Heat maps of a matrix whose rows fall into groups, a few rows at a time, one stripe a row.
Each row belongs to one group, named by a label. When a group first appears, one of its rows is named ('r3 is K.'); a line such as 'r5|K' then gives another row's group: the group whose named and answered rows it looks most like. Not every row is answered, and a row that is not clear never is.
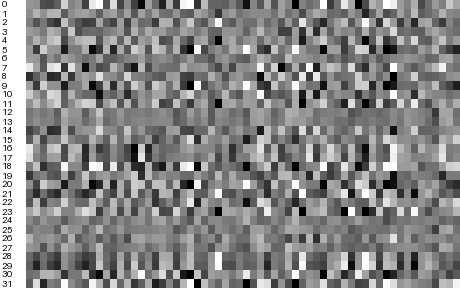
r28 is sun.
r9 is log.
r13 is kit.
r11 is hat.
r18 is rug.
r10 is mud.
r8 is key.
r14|key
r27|kit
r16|mud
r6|kit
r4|hat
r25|kit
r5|log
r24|log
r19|key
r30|log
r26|mud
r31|rug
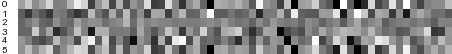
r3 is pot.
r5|hat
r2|key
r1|sun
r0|hat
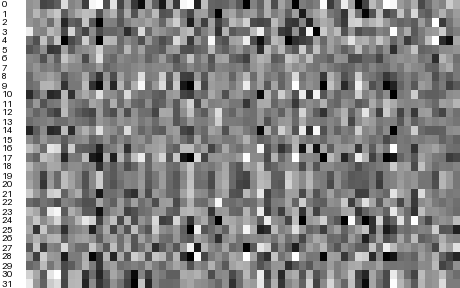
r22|sun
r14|key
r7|kit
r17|log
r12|sun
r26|hat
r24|hat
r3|mud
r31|mud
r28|log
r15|log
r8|log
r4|pot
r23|mud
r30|mud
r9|log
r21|mud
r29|pot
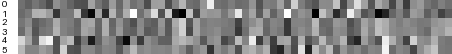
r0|sun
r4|mud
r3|rug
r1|log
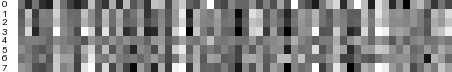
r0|sun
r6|kit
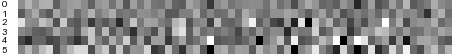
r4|sun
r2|mud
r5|hat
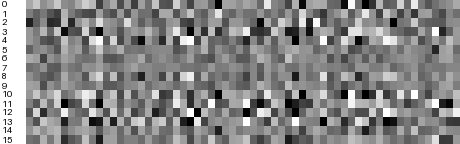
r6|kit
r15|pot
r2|key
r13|log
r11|pot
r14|hat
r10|hat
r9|kit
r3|pot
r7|key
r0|hat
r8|rug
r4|rug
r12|rug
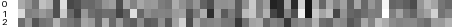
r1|mud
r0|mud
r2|rug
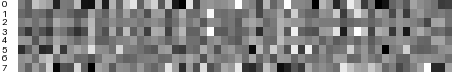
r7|pot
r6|mud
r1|sun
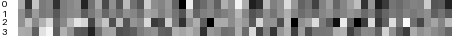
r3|mud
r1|log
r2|hat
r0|log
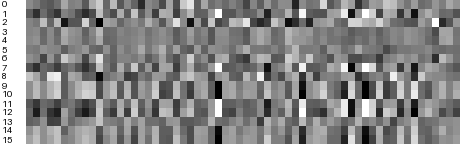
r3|kit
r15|hat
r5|log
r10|hat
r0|rug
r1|sun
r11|sun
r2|pot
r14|hat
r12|sun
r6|kit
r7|sun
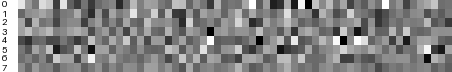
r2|log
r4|sun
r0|mud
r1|log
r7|log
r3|hat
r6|kit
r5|pot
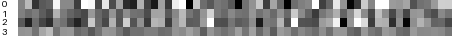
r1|sun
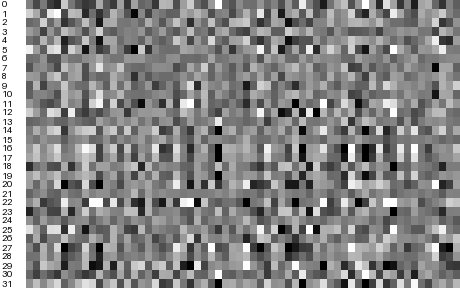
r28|pot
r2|pot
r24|log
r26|rug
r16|hat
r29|log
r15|log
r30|sun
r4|pot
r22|rug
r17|hat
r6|key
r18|key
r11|rug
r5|mud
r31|hat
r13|sun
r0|sun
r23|key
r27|pot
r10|kit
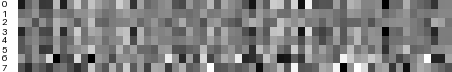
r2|kit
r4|key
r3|key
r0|key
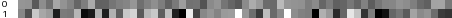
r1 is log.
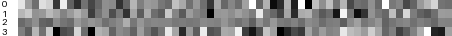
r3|pot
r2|key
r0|mud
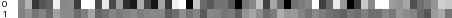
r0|rug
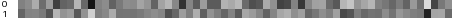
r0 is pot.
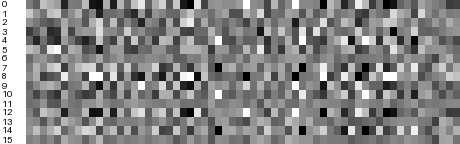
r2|rug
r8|rug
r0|log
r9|log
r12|log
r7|hat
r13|kit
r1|mud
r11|key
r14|hat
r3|key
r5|mud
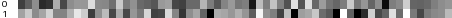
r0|key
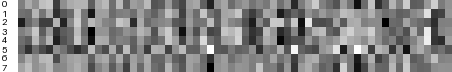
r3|pot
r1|pot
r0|hat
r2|key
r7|hat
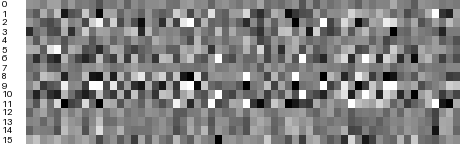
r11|pot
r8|log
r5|mud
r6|sun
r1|pot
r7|key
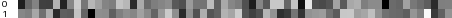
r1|pot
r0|key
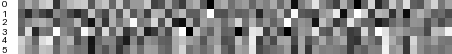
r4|mud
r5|mud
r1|sun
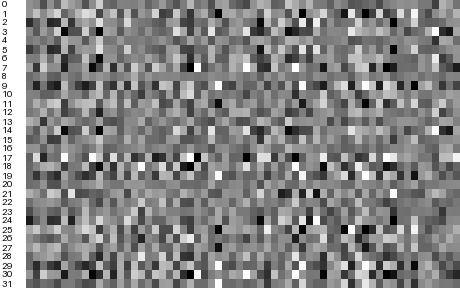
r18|log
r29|sun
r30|log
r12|pot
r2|key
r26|rug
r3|pot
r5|key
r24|key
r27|hat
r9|sun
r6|pot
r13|kit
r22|log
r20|key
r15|key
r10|rug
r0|kit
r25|hat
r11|hat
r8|key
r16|kit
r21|mud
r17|rug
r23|key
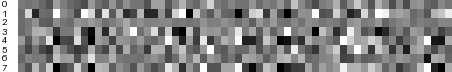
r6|kit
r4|pot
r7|pot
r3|log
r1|rug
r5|sun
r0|sun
